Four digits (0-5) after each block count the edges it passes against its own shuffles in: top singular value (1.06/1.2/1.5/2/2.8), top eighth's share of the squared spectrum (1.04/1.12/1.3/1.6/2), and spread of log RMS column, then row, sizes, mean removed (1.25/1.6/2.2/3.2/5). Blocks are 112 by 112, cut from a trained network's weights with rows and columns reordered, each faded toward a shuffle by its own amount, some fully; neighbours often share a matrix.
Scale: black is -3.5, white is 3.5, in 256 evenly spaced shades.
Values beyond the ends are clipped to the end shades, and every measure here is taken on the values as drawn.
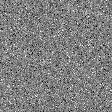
0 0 0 0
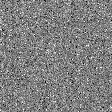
0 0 0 0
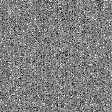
2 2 0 1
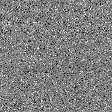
2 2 0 2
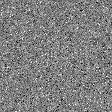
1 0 0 0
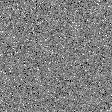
0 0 0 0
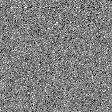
2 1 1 1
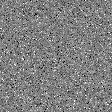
0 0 0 0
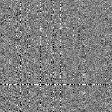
4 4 3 2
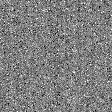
1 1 0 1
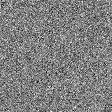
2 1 0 0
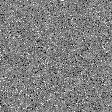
0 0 0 0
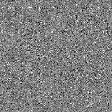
3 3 2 2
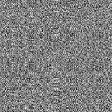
4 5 3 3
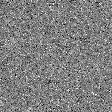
2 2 0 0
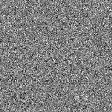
3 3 1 1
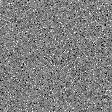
1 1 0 0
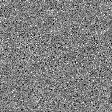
2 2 0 1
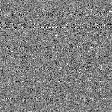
3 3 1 3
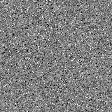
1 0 0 0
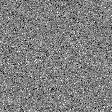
1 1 0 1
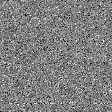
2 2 0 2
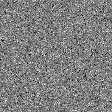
1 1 0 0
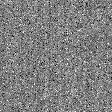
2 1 0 0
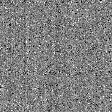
2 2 0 2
